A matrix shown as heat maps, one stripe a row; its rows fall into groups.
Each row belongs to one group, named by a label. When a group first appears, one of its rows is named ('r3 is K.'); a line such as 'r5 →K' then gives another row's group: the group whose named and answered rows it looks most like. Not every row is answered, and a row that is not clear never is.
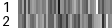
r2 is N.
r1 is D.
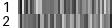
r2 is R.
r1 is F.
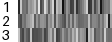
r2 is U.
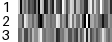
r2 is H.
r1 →R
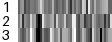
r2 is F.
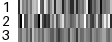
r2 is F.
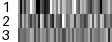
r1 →F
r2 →R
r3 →U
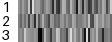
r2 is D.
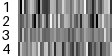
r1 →F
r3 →F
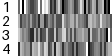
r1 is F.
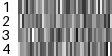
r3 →H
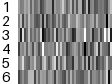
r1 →H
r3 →F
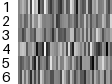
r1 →H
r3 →N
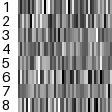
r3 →D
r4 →R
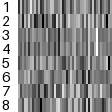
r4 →D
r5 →U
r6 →H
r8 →H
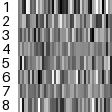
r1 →N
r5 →F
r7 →R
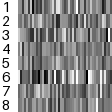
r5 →H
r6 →R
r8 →D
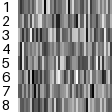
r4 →F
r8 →R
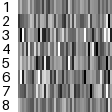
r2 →U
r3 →F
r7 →N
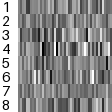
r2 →N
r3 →R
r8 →N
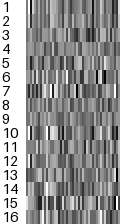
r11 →H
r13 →U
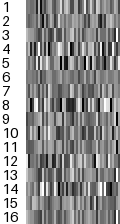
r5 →H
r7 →R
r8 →N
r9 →U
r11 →U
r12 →R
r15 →H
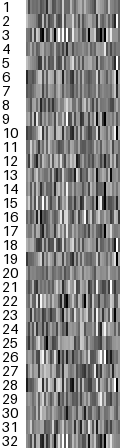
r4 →D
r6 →U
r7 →U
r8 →H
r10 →U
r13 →N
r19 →U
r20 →R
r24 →D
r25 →F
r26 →D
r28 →U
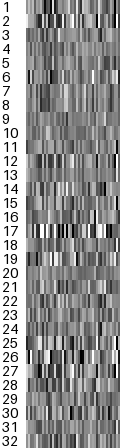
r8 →H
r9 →D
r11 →U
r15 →U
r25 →U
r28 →R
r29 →H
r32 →N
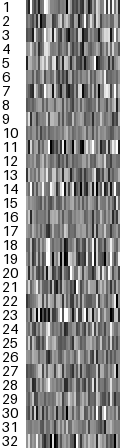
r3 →N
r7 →N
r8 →U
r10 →H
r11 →F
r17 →H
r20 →R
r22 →U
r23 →H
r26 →H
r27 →U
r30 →D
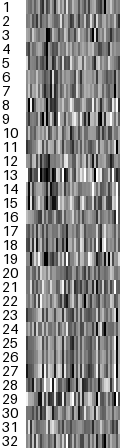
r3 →H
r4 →F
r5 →R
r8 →F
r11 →U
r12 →H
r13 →R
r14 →F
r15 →F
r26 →U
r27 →U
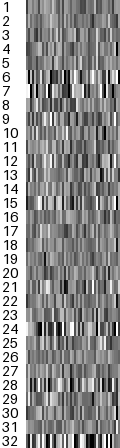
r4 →U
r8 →N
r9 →N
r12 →N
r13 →F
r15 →U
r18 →U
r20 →F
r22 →U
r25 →D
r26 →R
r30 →U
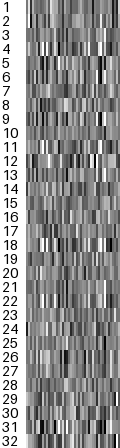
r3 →D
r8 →H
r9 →D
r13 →D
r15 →N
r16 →R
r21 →D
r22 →D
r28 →H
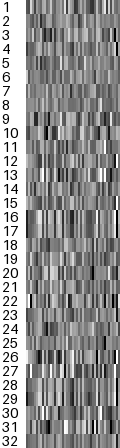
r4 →U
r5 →H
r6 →R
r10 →F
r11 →D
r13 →D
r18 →H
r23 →U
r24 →F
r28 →U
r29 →U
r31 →H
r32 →U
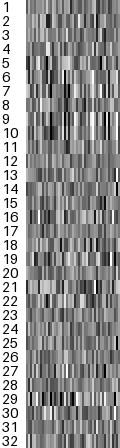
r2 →H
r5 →F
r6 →F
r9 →F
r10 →F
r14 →U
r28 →F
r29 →N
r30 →N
